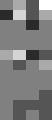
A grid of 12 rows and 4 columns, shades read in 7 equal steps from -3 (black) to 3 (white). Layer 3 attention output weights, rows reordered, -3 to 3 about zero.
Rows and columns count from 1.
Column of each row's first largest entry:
4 2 1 1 1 2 4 1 1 1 1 1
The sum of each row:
3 0 -2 0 0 0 0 0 0 -1 -3 -2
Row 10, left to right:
0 0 0 -1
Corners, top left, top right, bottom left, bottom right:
0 3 0 -1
